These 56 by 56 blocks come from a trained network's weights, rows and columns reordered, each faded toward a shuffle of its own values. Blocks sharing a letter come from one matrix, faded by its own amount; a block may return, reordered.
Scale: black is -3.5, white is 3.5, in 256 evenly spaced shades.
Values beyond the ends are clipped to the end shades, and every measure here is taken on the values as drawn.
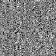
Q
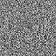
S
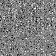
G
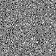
Q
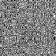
S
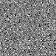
Q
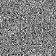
Q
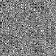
Q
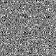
Q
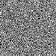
S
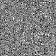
Q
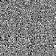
Q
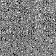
G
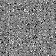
G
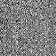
Q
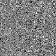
Q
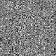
Q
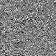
Q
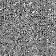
G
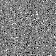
G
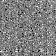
G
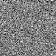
S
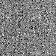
G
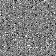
G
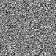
S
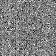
G
